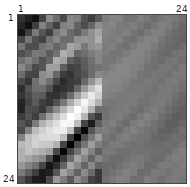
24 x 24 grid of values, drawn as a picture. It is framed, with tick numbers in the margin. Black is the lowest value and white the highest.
There is no overall slope. Streaks slant up to the right. A vertical seam about 50% of the way across splits the table, and the right part is calmer.
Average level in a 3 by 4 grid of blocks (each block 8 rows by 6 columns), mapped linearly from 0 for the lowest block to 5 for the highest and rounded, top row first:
0232 | 0532 | 4122
